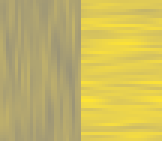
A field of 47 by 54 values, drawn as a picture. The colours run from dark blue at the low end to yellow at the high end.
The table splits into one row of 2 panels. Panel 1,1: high, streaked downward, faint in contrast. Panel 1,2: very high, streaked across, faint in contrast.
